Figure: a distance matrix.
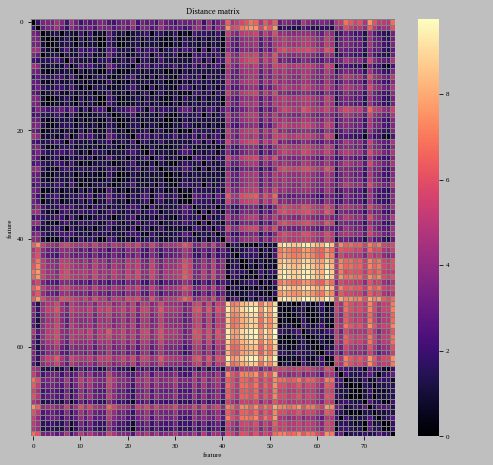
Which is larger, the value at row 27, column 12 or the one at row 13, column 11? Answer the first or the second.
the first
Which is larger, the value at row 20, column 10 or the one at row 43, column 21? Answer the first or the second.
the second
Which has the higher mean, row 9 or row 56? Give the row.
56
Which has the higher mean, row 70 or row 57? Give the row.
57
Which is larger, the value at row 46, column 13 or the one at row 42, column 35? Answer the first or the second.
the first
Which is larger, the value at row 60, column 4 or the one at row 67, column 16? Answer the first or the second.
the second
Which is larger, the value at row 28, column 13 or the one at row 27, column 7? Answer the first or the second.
the second
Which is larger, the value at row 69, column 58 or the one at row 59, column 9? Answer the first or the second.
the first
